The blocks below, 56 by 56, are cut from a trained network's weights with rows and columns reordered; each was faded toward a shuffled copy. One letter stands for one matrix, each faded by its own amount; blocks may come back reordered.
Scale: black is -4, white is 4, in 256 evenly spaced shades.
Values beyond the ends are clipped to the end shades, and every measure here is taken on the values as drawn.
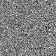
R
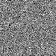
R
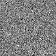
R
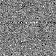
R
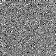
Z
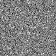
R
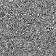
R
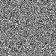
R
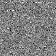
R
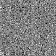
Z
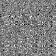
Z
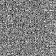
Z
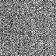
Z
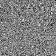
R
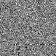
R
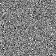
R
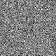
R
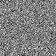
R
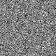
R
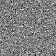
R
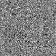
Z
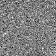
R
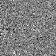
R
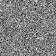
R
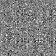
Z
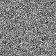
R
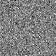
R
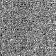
Z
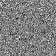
R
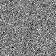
R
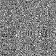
Z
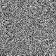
R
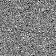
R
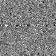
R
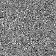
R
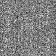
Z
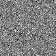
R
